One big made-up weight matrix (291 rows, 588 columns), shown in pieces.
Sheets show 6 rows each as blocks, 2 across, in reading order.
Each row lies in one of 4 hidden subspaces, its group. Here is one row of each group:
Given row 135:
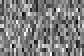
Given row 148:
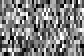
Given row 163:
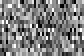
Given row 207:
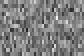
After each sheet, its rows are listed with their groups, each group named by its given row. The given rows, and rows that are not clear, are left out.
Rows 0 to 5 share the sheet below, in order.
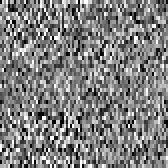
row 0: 148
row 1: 207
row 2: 135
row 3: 148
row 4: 135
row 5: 148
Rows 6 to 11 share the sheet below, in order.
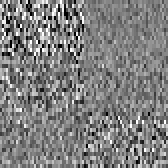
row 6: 135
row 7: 148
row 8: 163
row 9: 135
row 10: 135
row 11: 207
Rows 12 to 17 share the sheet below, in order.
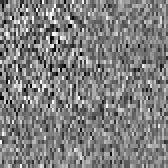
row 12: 207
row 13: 135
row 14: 135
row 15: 207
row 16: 148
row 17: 163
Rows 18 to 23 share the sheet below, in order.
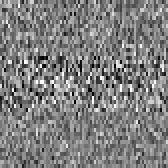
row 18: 163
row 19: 135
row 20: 135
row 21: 148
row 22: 148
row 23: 207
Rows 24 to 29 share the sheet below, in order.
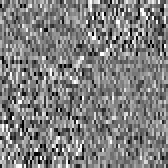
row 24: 135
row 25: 148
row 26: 207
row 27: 163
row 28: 163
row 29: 135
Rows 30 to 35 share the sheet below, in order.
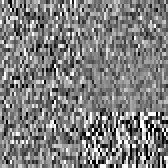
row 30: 135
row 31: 207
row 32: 207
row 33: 163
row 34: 207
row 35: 148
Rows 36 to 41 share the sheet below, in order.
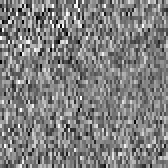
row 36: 148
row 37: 148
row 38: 135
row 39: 135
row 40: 148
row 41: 163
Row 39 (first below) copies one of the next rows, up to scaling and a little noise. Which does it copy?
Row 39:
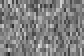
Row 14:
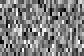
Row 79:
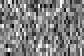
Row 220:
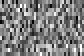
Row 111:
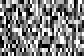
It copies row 79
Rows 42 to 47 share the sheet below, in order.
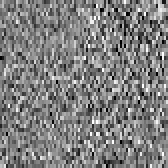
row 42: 148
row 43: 135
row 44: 207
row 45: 148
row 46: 163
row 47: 148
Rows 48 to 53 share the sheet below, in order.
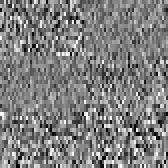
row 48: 163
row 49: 148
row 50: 148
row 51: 148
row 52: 207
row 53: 207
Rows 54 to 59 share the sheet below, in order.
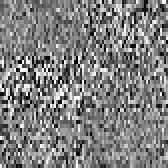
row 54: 135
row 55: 135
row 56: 148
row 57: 135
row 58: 163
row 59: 163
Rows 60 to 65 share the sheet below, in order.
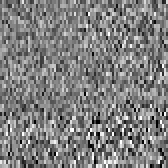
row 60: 163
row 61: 135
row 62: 148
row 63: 135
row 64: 148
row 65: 148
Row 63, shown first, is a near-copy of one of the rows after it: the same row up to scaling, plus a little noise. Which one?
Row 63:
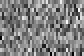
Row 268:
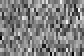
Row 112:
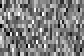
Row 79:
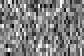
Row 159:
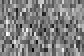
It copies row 268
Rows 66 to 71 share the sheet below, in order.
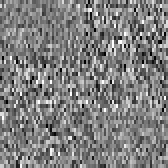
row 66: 135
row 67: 163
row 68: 135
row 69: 135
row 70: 207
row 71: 163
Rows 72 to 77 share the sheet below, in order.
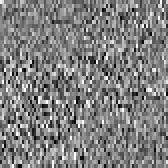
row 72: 207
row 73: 148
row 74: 135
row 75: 163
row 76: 148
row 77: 135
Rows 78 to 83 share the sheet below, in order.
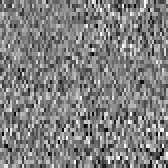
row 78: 163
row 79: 135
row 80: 148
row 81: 163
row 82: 148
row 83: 163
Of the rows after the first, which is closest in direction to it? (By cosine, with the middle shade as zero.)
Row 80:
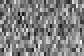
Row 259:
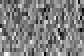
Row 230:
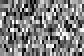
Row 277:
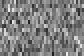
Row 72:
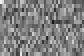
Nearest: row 259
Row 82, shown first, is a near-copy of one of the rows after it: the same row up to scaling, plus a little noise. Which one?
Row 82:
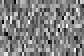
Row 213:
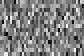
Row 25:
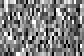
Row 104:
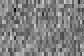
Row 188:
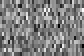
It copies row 213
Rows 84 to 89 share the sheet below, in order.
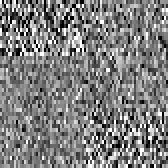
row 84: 148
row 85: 148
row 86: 163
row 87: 135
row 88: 135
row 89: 148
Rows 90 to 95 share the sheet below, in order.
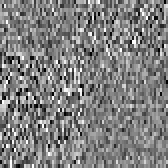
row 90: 163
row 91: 148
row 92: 163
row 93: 135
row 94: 148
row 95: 135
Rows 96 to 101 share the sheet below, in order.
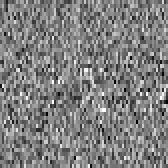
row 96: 148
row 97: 148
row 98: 148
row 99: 163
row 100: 135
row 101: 163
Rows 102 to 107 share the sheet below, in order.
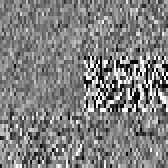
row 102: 148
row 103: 207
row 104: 148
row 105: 148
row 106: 163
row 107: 207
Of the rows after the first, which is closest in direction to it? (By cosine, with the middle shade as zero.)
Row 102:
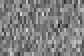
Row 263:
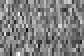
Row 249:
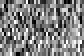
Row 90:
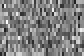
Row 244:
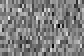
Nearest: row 249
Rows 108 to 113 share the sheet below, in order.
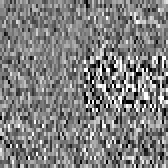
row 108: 148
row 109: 207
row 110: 163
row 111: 135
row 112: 135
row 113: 135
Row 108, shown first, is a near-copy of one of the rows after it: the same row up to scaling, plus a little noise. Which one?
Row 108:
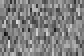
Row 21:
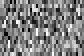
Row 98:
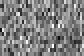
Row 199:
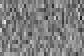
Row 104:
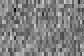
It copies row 21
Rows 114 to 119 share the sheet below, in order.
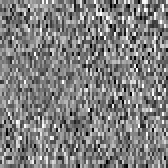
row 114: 135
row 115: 135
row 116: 163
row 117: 163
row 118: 135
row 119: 148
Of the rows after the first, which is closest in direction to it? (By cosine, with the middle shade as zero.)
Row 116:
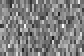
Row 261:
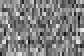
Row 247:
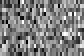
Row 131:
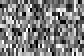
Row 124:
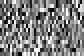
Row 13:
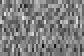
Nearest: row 247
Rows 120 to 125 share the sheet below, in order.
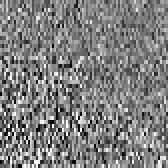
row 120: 148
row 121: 163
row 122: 207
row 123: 148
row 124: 148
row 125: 135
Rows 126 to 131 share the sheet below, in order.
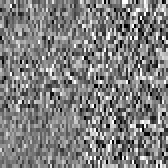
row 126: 135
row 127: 135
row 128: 207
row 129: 207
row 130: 135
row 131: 135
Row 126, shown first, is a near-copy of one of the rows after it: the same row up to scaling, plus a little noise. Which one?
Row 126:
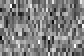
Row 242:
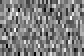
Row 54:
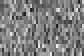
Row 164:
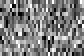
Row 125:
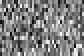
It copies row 164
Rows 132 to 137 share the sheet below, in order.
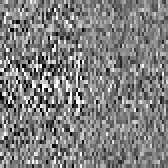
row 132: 207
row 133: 135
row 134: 135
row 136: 207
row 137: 148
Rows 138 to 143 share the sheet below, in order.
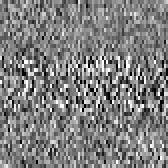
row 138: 148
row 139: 207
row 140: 135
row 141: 135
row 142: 148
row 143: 135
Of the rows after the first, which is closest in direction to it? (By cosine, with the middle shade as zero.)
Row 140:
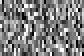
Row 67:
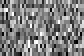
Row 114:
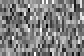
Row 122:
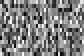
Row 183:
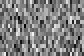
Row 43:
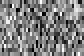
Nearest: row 43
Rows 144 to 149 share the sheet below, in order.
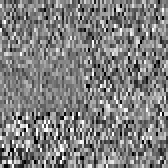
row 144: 148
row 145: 148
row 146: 135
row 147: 148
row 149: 148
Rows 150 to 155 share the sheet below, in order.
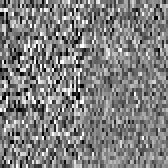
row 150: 163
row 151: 148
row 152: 163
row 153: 207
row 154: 207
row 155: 148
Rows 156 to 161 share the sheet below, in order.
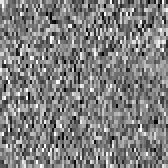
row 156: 207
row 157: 148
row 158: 163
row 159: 135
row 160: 148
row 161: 207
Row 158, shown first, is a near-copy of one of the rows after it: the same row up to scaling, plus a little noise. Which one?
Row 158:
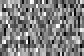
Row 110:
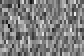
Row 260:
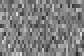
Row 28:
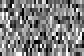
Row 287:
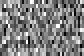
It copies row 287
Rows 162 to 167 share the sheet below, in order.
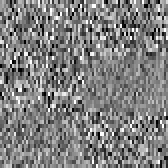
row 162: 135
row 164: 135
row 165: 148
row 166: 148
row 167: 148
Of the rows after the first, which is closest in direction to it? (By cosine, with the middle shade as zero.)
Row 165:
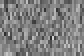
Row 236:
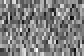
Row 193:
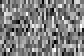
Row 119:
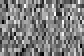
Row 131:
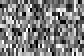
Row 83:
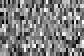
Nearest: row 119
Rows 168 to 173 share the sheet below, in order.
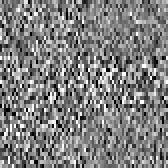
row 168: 135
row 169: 207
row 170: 148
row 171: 135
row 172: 148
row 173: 135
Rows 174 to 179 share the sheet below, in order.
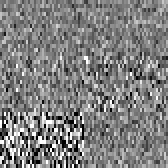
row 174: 163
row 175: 207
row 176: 135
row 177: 207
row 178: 207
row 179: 148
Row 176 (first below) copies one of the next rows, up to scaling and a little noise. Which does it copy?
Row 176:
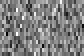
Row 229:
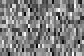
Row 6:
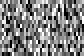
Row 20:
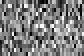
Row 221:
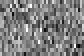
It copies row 6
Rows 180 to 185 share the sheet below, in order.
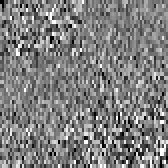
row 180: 207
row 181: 135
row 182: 135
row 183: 163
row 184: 148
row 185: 163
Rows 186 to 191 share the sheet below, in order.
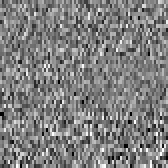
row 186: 135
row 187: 207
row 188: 148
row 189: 163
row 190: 207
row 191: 163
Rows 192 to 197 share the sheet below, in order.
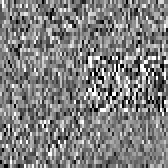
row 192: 207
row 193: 207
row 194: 135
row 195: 148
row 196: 148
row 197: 148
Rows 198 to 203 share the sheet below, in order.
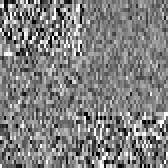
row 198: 148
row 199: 148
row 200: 207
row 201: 207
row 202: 163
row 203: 207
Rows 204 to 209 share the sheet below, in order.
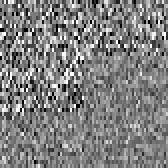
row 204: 163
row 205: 163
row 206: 148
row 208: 163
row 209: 207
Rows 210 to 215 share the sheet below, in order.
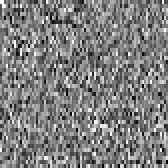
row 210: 207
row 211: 148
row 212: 207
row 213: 148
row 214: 135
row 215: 135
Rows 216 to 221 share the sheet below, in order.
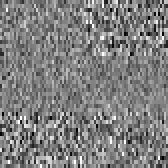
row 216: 207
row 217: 163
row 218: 148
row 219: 148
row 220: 135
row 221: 135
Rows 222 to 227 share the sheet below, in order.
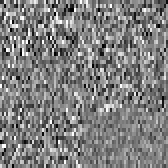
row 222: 207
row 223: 207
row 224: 148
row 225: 148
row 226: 163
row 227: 207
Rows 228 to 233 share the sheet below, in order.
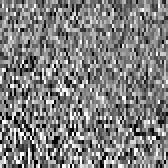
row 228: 207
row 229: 135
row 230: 207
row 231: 135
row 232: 163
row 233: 207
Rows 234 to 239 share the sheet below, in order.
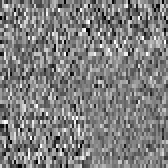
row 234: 207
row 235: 148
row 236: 148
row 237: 207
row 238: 163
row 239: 163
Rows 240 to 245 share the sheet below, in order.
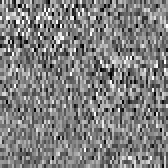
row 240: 148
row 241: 135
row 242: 135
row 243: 135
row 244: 148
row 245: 135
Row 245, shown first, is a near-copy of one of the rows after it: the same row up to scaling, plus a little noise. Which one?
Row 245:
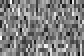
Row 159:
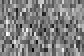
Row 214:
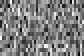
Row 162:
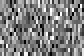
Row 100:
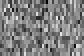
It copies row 214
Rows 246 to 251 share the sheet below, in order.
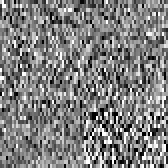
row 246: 207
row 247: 163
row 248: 135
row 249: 148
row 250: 135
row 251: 163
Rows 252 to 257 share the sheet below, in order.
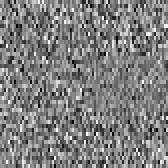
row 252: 135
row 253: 163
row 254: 163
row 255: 148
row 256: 207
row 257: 148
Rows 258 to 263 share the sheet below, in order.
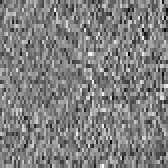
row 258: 207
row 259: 148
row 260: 163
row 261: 163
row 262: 135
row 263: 148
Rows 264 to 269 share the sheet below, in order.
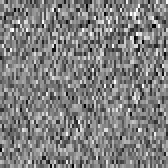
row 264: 207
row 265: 207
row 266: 207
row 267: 148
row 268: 135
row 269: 207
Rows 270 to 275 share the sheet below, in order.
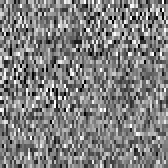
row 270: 148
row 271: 148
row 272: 207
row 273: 163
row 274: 163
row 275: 207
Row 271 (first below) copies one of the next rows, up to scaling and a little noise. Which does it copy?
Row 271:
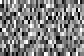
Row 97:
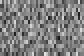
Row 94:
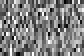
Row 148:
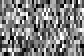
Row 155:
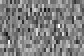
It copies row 97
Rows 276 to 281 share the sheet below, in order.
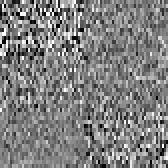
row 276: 163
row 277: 148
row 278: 163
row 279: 207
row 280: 148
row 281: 163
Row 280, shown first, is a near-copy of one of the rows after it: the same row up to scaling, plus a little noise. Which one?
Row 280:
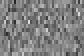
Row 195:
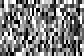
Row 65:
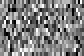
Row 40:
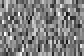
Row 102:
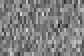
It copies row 65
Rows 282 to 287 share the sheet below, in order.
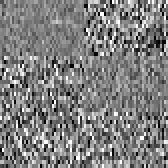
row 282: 207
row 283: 148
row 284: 207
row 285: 148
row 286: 135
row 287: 163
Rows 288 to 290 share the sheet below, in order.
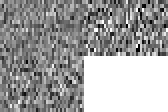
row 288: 207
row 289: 207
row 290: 207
